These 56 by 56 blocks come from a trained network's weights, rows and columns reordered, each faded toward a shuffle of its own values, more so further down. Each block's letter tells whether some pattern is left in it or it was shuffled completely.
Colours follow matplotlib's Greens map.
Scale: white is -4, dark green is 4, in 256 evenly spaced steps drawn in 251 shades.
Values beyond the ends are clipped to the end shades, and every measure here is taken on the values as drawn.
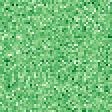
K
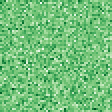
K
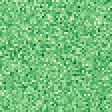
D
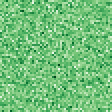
D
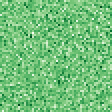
D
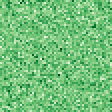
K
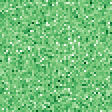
D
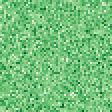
D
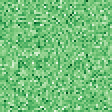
K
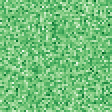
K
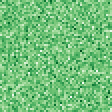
D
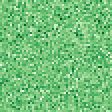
K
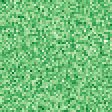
K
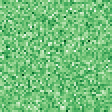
K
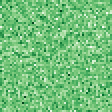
K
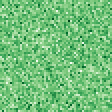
D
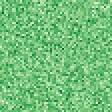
D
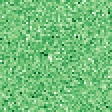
D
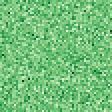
D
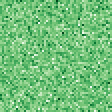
D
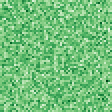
D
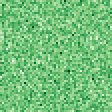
K
